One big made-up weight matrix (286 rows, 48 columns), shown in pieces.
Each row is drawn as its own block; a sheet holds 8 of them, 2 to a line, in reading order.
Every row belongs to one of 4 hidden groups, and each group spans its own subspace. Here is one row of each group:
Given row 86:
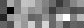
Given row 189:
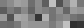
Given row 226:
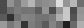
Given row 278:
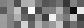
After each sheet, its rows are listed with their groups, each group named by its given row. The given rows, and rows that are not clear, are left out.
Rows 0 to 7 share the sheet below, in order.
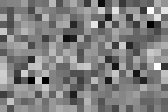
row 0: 189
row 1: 278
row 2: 278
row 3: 226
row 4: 86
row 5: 278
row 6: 278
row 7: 86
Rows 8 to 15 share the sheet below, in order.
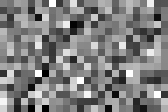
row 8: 189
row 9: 278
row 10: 226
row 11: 226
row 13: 226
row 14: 86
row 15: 278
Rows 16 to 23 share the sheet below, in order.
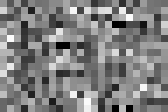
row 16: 278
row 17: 226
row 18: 86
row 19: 86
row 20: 86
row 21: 226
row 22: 278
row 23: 86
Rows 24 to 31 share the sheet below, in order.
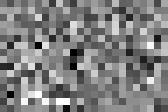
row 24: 189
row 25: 86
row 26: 189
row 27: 226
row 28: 278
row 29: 226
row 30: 86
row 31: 189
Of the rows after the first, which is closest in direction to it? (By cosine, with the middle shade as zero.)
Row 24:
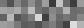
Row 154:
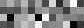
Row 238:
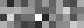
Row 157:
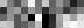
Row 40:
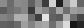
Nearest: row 238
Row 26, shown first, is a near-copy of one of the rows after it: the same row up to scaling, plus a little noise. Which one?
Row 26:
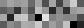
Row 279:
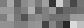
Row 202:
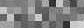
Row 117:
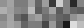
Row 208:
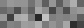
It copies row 208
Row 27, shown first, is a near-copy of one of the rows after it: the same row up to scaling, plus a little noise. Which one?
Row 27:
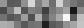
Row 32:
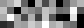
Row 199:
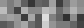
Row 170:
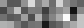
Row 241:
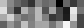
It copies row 170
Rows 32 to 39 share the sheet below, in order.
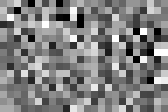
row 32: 226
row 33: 278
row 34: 278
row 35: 189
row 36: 86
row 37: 189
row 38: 189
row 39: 189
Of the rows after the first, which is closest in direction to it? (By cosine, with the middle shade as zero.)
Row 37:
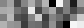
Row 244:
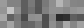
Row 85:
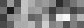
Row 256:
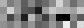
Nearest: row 244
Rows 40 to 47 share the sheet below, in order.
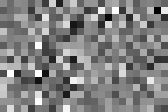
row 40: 189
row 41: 278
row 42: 226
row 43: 278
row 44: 189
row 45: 226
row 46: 226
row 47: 189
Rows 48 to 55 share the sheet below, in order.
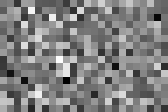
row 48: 278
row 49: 278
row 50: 86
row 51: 86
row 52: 226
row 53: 278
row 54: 86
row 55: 86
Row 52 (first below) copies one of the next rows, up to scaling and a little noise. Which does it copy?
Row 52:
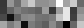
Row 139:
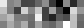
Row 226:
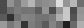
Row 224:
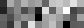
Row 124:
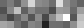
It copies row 226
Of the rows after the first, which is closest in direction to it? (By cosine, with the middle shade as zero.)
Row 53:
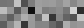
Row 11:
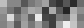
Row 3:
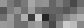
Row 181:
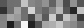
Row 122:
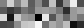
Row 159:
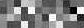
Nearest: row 122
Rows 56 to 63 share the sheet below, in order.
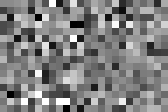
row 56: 189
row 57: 86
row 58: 278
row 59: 226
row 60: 226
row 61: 278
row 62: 86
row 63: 189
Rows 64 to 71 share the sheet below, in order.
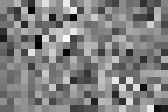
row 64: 278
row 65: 226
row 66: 226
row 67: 86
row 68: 189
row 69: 86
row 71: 189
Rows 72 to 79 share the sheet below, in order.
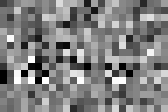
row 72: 226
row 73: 86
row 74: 86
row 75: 226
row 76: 86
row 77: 226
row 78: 189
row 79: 86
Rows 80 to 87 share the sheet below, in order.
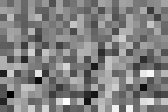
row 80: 189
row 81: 278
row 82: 86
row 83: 86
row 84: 189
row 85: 86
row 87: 86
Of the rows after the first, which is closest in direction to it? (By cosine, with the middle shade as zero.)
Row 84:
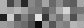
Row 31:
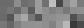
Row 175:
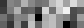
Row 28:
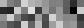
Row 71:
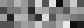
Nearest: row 28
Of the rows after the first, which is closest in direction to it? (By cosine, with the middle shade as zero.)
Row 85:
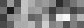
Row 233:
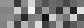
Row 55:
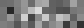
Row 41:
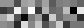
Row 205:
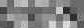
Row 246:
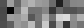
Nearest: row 246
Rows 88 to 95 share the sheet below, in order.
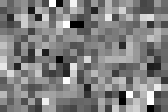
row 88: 189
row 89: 86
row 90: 86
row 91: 226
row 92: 226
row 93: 278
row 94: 226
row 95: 226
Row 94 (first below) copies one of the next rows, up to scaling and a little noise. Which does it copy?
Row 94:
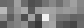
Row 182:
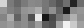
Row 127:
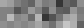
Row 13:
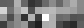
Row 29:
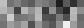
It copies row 13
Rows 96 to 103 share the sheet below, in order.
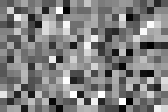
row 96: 278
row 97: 226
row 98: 278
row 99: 86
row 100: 189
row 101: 86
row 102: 278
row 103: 189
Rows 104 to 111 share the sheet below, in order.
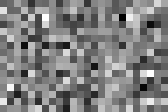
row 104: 226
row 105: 226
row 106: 86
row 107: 189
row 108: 86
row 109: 86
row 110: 189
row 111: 86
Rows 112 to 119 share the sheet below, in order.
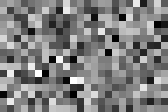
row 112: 278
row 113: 189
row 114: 226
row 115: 278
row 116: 189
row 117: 189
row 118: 278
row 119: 86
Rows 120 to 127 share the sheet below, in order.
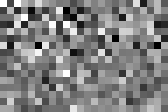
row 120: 278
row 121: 189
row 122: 189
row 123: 278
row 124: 226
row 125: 189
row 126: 189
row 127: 226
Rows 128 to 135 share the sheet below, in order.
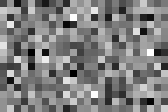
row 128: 278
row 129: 86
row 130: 86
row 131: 189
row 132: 278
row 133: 278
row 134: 278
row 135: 86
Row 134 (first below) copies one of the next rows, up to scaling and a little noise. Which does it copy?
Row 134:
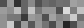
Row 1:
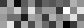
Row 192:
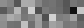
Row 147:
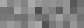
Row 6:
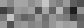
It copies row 1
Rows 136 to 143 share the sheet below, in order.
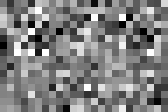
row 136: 86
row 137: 189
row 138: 86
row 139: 226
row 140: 86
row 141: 86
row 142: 189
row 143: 278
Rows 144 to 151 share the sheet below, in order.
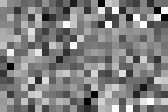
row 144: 226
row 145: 278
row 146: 278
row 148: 86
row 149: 189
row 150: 86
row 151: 86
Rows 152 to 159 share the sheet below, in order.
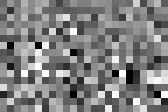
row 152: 86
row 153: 189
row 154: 189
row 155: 278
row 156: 86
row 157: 226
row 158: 278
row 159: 278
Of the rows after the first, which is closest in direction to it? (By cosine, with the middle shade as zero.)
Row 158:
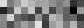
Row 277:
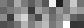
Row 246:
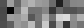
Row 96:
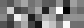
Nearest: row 246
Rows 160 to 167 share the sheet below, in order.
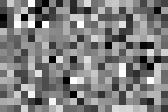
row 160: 86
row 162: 278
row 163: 86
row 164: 189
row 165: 226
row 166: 278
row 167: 226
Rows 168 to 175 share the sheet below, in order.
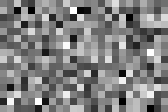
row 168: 278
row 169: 226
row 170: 226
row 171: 226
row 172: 278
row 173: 189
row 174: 189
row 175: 226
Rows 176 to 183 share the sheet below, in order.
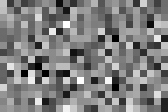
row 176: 226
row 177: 189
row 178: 189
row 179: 278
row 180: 86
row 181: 278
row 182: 226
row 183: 226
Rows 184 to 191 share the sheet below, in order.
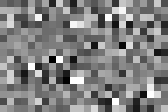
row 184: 189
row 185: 86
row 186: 278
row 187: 189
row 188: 189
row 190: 189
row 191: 278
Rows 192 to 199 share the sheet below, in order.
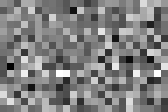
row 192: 278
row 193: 226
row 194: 278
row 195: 278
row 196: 86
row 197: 278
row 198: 226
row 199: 226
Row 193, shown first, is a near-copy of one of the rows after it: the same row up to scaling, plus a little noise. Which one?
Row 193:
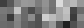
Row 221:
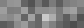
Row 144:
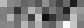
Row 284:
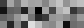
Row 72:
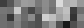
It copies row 72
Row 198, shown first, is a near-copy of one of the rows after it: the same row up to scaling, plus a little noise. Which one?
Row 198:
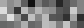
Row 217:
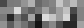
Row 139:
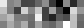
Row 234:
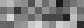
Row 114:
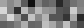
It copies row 114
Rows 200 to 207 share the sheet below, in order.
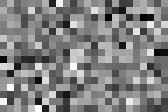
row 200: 189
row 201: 86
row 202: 189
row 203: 189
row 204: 278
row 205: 278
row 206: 189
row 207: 226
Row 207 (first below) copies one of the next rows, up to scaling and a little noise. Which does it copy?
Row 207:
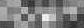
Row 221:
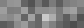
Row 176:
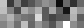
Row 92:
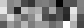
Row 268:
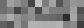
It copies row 221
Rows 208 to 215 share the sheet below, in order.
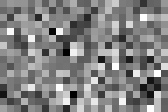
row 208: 189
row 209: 86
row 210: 189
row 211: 86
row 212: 86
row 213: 278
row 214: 226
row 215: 226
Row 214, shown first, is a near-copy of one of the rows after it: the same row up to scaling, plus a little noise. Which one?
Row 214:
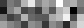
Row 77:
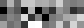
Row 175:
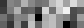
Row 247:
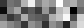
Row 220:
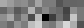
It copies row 247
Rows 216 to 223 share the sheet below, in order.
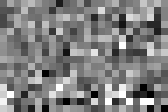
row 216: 86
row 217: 226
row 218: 189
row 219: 226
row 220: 226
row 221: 226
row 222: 86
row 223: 86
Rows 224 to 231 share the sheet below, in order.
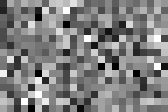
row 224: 226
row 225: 278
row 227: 278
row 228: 189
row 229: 278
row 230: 86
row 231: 86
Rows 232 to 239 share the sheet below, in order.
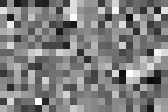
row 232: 278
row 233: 278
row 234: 226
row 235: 189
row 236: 86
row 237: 226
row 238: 189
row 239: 189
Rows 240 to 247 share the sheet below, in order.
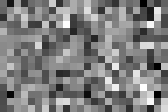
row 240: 189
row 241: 226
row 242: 226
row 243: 86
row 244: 86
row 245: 278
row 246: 86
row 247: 226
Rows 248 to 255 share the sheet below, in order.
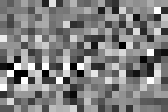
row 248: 189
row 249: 278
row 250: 226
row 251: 189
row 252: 278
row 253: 226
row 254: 278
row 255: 86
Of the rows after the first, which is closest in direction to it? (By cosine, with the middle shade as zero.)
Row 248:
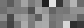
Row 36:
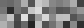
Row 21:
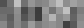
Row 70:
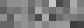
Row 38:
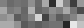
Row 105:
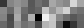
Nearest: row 70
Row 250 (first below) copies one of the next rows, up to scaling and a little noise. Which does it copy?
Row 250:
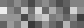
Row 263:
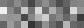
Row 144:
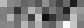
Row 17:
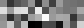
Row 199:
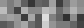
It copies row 263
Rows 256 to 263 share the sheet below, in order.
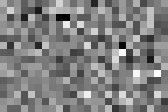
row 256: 86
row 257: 189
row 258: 189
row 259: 189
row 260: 226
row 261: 278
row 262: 278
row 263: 226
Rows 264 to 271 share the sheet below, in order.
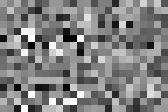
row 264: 86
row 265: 86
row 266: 278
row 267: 226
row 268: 226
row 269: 278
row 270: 278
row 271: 278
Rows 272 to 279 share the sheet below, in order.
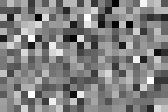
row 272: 189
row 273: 86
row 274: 278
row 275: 189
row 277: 189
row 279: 189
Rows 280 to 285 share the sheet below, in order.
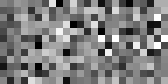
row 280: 189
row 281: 278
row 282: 226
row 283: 278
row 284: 226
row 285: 86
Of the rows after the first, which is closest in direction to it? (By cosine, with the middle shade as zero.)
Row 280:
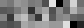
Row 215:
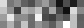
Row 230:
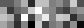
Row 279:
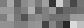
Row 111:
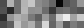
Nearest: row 111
